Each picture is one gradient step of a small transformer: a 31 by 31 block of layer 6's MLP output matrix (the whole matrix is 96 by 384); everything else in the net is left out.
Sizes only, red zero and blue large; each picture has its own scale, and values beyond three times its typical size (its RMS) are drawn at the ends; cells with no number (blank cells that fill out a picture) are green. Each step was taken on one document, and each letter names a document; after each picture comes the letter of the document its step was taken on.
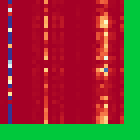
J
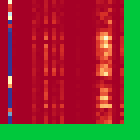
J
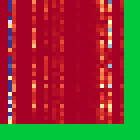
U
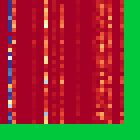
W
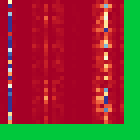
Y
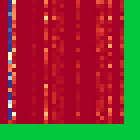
W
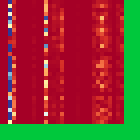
W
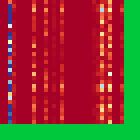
U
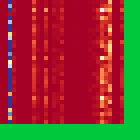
U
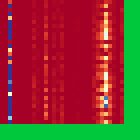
J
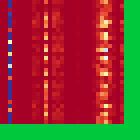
J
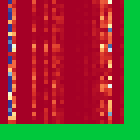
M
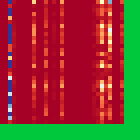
U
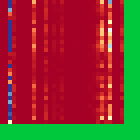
U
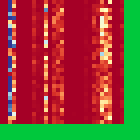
M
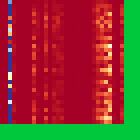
J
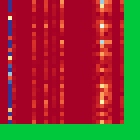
U
